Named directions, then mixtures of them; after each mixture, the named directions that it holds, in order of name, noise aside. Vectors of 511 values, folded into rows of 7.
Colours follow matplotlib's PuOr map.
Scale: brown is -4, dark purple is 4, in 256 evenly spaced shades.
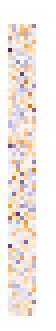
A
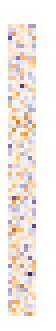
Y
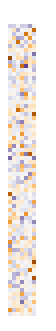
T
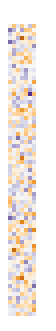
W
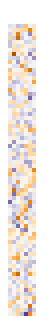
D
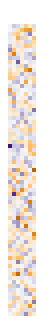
A, D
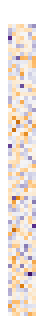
Y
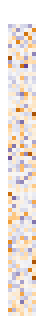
T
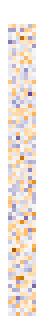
W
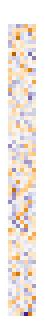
D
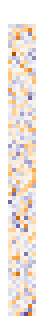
D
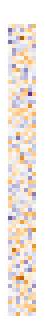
W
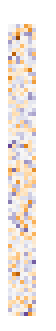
D, T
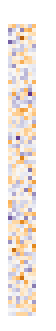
W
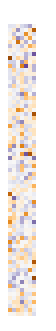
T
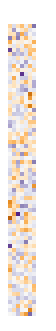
A, D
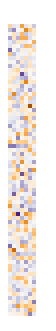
A, W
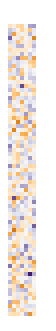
Y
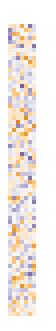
W, Y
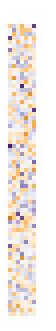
A, Y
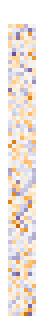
D
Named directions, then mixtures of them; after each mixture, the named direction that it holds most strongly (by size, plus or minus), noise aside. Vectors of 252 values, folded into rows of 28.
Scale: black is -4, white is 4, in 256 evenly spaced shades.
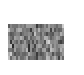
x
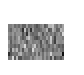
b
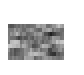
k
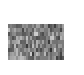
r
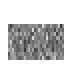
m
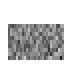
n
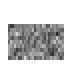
k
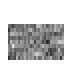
k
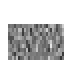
n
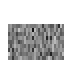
m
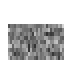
x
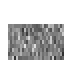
b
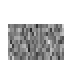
x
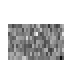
r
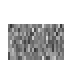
m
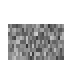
r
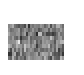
n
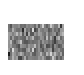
m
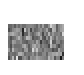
b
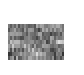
k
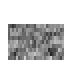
k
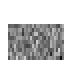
n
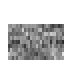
k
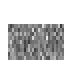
m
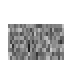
x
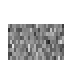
x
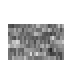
k
